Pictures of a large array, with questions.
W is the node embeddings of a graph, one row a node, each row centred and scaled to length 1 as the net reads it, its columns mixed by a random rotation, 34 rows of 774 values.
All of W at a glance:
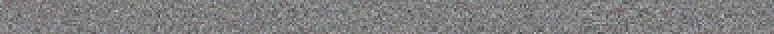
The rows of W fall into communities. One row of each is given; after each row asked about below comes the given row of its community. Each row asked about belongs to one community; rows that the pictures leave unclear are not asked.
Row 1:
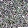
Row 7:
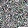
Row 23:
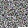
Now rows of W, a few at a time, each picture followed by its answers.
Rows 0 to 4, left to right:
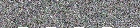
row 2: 1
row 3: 23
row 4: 23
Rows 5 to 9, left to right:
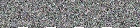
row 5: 7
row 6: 7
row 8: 23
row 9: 1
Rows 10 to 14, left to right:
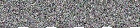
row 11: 23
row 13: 7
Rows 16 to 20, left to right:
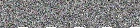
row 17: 23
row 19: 23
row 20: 7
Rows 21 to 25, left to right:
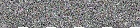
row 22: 23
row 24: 1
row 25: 7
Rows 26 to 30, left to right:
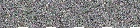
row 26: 7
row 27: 1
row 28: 7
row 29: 1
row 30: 23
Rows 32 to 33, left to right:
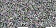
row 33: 7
